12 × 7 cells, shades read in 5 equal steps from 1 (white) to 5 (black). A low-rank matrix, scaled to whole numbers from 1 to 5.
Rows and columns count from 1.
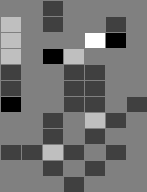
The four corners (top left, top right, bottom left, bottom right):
3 3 3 3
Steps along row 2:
up up down same up down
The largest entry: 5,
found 3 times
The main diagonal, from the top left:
3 3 3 2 4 3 4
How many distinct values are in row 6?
2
